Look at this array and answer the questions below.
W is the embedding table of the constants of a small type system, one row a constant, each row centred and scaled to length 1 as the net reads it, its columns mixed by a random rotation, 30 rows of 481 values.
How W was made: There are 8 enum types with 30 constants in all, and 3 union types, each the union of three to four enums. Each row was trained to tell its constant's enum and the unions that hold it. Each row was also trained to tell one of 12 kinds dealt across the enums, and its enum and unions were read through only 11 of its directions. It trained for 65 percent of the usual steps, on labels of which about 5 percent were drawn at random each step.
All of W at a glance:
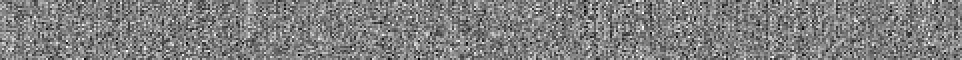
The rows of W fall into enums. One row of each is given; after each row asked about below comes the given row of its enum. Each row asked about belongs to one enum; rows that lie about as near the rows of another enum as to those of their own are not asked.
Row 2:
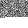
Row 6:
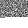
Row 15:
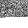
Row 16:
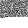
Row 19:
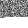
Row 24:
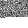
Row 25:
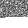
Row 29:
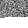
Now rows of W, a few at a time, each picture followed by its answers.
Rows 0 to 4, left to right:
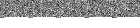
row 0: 6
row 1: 2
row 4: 16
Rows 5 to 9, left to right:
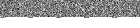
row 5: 15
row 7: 29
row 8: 16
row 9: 16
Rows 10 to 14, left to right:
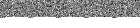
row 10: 2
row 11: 25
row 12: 19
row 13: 6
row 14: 19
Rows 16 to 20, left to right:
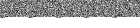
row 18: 16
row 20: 29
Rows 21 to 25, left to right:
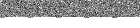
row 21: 2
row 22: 2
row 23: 29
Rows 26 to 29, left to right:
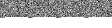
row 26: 29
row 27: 6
